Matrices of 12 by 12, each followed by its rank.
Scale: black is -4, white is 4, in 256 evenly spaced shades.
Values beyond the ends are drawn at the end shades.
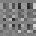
two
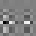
one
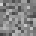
full rank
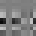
one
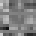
two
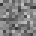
full rank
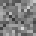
full rank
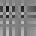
one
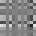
one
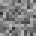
full rank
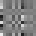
one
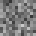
full rank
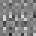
two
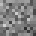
full rank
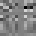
two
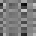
one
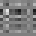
one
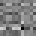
two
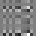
one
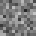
full rank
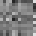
two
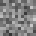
full rank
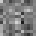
two
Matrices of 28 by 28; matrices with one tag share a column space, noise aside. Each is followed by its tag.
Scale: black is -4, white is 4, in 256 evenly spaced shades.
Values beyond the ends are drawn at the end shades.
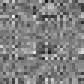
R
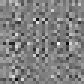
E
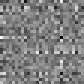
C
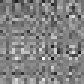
R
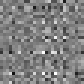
C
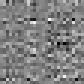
E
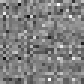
R
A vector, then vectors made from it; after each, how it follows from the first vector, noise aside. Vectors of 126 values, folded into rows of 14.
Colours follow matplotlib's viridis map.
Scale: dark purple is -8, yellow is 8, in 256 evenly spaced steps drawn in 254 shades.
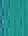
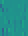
partly zeroed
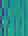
scaled up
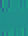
partly zeroed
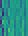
scaled up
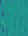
partly zeroed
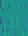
partly zeroed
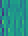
scaled up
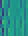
scaled up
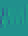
partly zeroed
